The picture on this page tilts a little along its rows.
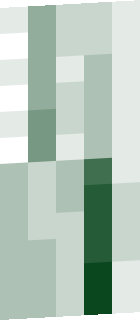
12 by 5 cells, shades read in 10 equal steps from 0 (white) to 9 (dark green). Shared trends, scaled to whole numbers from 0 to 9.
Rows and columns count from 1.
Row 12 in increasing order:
1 2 3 3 9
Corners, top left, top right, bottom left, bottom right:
1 1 3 1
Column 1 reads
1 0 1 0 1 0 3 3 3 3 3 3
